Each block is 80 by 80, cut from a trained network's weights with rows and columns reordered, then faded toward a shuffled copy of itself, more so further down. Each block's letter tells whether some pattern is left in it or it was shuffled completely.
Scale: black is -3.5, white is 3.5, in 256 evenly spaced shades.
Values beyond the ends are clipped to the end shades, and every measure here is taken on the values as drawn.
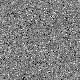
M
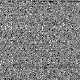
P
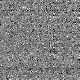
P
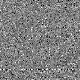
P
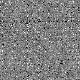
P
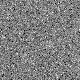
M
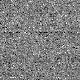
P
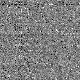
P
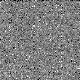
P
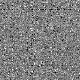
P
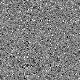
P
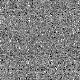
P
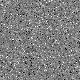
M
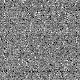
P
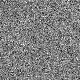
M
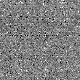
P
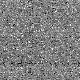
P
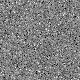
M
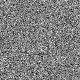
M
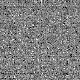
P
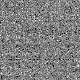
P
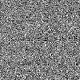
P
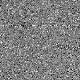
P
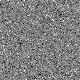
M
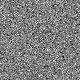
M
